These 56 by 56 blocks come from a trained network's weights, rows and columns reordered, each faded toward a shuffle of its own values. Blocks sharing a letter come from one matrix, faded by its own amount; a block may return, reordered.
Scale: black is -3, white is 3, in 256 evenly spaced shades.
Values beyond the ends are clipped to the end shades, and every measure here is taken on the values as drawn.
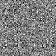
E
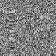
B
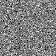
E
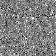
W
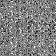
W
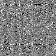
W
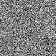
E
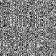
B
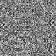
B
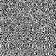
B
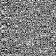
E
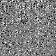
W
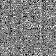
W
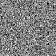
E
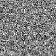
B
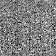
W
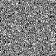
E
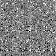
W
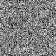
E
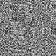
B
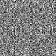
E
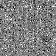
W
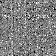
W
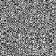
B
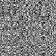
B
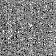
W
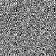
B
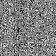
W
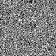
E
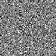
E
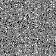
W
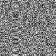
B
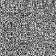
B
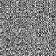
B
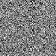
E
